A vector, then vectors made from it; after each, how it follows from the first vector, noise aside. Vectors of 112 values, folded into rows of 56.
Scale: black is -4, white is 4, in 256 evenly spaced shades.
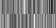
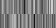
negated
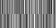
sign-scrambled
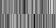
negated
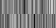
negated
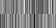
sign-scrambled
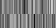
negated
